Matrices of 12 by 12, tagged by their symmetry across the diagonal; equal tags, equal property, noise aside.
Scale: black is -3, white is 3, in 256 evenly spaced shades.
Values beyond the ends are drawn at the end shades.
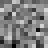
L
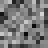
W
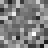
W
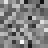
L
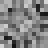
W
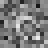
W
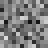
L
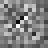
W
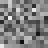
L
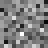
L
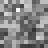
L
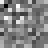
W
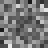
W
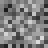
W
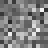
L
